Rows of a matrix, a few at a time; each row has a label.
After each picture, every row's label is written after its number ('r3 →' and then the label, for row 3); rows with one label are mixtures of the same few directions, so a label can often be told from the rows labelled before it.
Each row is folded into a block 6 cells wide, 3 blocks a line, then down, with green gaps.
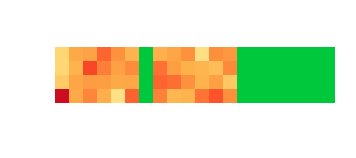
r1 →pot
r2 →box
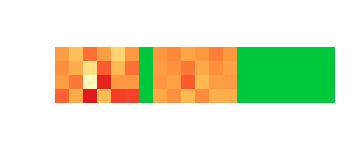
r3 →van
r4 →van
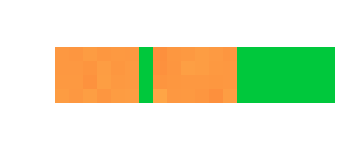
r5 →van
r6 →pot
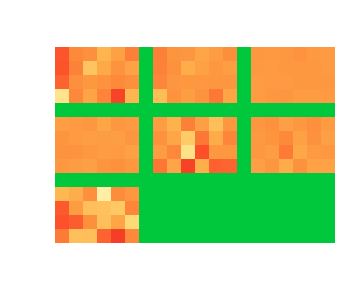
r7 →pot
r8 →pot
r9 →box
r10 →box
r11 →van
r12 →van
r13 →box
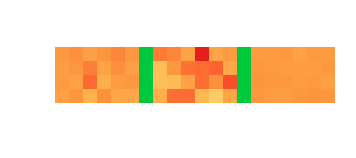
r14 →van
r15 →box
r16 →box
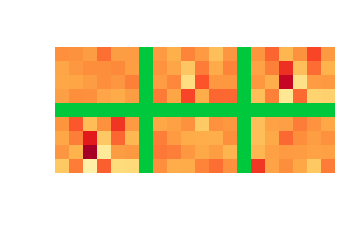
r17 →box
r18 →van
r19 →van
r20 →van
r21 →box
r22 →pot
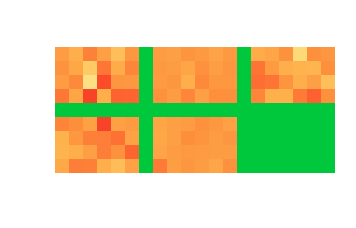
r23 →van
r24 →van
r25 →box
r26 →box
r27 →pot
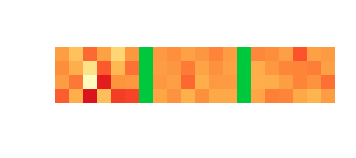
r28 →van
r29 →van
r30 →box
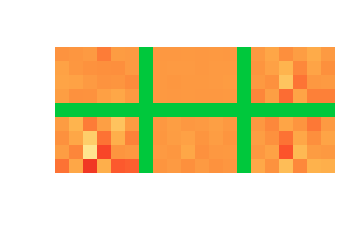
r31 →box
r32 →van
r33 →van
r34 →van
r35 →van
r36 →van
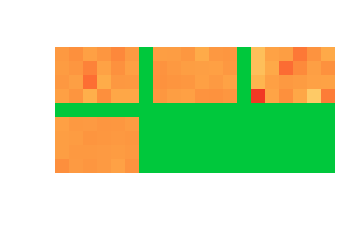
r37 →van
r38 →box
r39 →pot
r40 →pot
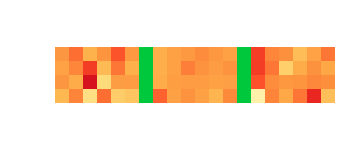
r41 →van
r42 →pot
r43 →pot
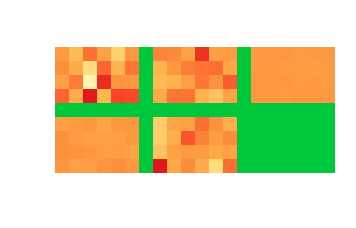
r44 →van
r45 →box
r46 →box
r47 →box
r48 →pot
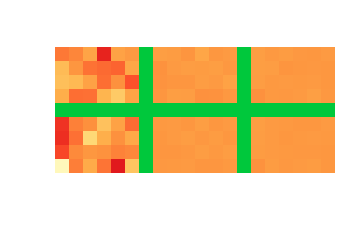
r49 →box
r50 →box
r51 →pot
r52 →pot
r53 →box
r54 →pot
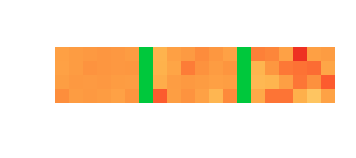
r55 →pot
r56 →pot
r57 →box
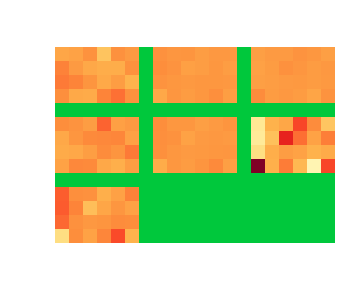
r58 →box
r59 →pot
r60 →pot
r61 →box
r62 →pot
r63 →pot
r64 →pot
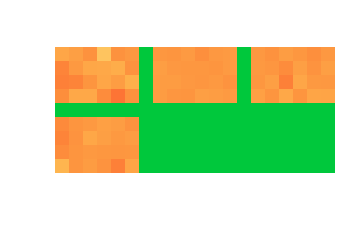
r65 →box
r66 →box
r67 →van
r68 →pot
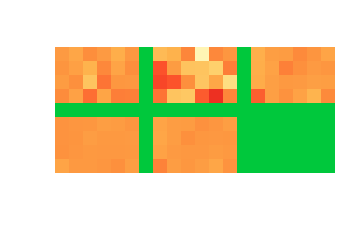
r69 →van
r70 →box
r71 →pot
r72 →pot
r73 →pot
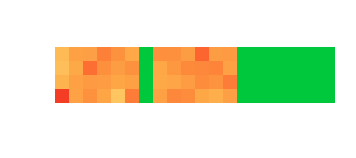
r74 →pot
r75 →box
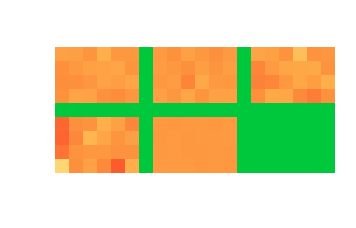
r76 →box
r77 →van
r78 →box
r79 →pot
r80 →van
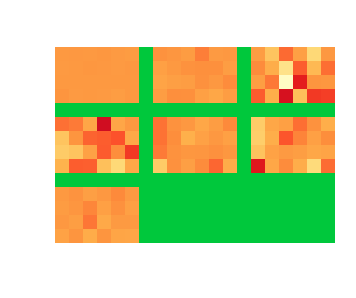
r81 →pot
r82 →box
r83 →van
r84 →box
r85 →pot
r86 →pot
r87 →van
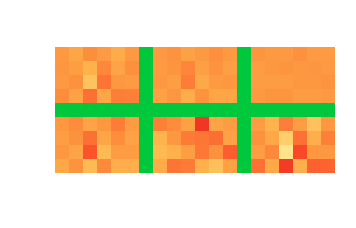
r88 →van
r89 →van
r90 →box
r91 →van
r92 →box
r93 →van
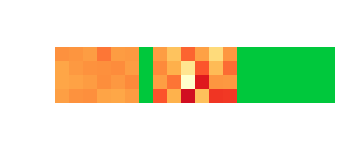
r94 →box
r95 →van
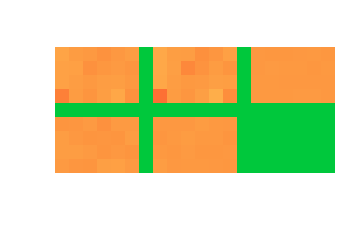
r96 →pot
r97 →pot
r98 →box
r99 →box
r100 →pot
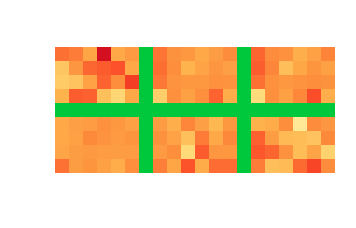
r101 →box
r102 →pot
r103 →pot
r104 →pot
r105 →van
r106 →box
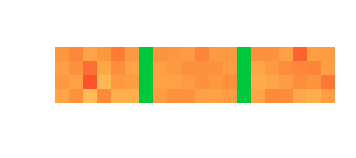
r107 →van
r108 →box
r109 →box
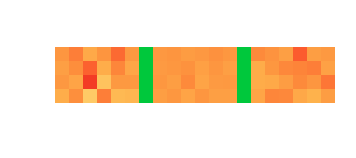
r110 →van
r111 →van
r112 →box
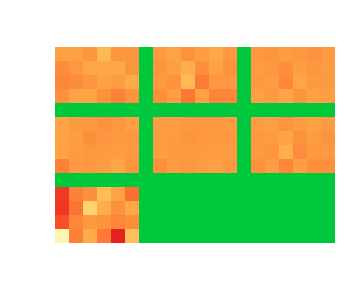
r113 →box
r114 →van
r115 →van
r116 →pot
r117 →pot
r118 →van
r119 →pot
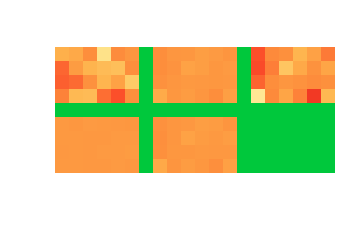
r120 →box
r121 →pot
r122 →pot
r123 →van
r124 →pot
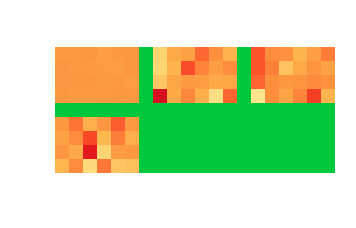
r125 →box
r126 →pot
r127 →pot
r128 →van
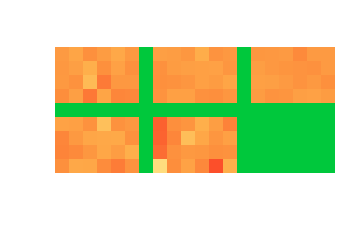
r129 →van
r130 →box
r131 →box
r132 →box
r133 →pot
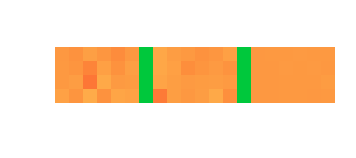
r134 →van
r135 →pot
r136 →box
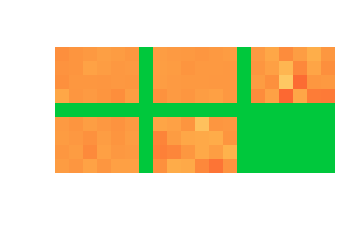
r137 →pot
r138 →pot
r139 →van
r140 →van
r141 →box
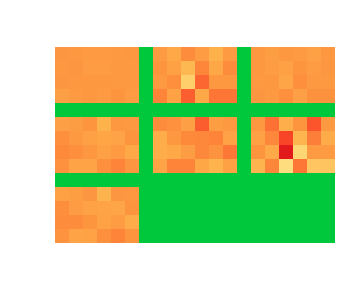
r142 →pot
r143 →van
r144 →van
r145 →box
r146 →box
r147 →van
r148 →box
